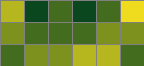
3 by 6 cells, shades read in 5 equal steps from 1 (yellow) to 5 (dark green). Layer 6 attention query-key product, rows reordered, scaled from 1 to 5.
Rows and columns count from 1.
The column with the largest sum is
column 2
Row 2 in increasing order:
3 3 3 4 4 4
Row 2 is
3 4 4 4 3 3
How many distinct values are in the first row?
4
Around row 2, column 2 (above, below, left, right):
5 3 3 4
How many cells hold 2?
3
